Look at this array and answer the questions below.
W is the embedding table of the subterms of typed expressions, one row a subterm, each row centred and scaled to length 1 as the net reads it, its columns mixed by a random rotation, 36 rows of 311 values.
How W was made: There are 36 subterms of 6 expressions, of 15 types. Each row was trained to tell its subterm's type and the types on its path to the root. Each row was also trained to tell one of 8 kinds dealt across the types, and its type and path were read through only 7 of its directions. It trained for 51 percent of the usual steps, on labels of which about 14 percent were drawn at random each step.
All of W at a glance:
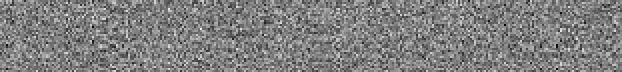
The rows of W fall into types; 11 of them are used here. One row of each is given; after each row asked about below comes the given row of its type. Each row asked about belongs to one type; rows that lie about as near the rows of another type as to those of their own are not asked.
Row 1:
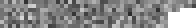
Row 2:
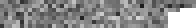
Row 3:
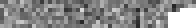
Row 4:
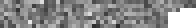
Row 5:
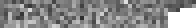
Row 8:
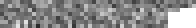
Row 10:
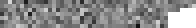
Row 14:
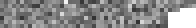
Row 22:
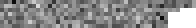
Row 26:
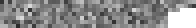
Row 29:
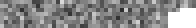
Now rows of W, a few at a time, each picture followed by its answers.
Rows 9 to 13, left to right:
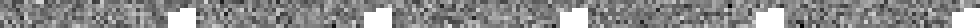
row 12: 2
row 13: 26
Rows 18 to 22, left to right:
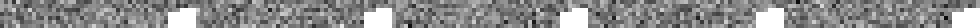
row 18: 8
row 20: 26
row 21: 2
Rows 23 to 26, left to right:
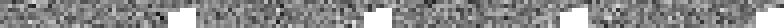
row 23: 5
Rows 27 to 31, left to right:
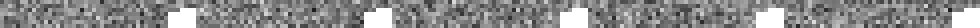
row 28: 4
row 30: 2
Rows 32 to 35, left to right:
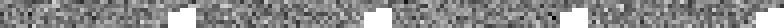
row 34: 5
